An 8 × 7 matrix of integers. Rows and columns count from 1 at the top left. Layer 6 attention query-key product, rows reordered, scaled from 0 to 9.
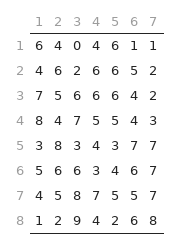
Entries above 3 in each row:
4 5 6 6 4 6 7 4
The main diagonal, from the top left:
6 6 6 5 3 6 7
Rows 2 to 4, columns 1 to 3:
4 6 2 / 7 5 6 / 8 4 7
